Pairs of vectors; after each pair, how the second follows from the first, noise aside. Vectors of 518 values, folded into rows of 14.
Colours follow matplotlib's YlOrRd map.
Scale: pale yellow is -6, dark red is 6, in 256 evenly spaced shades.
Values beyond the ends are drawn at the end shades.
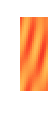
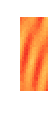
reversed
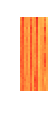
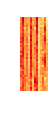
scaled up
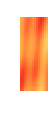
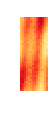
scaled up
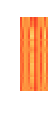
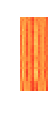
reversed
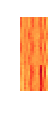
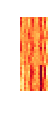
scaled up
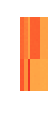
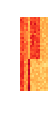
scaled up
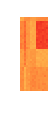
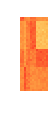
negated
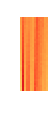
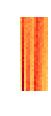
scaled up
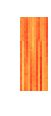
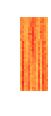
negated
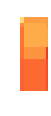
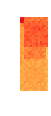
negated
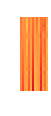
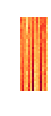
scaled up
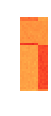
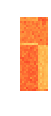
negated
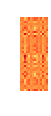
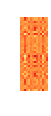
negated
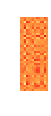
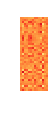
reversed
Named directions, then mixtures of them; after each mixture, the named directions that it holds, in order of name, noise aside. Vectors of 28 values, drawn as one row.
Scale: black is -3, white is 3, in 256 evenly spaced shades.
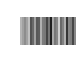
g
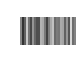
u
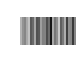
g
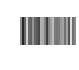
u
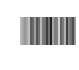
g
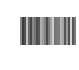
u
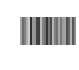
g, u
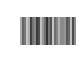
g, u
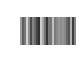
g, u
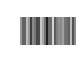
g, u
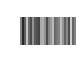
u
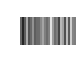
g, u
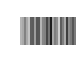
g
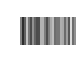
u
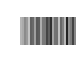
g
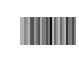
g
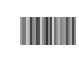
g, u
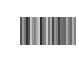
g, u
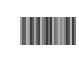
g, u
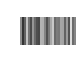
u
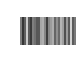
u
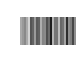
g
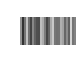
u
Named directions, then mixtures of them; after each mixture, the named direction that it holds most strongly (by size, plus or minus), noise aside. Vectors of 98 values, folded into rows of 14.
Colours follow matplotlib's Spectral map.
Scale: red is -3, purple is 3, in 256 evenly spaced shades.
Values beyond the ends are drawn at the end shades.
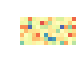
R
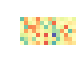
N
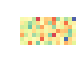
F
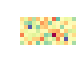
F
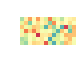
N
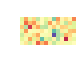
F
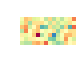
R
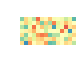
N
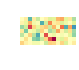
R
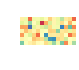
R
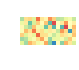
N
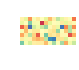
R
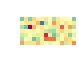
R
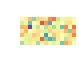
R
